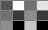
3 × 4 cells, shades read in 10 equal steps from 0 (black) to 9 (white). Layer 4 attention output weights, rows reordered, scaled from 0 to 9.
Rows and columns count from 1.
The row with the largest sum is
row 1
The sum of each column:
12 11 16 10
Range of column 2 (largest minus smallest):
9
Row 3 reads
5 0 7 0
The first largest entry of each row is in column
2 3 3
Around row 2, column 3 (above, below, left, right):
4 7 2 2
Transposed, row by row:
3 4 5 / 9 2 0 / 4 5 7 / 8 2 0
